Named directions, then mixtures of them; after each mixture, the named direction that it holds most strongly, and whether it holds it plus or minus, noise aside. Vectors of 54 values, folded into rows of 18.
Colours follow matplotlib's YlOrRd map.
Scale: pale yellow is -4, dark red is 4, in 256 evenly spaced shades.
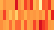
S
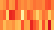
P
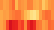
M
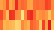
P, plus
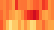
M, minus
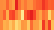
P, plus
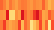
P, minus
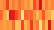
P, plus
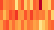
S, minus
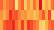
S, minus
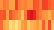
M, minus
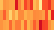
S, plus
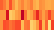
P, minus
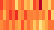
S, minus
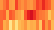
M, minus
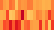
P, minus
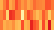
P, plus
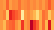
P, plus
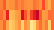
M, minus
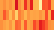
S, plus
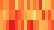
M, plus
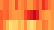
M, minus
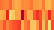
P, minus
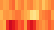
M, plus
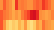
M, minus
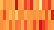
S, plus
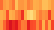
M, plus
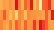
S, plus
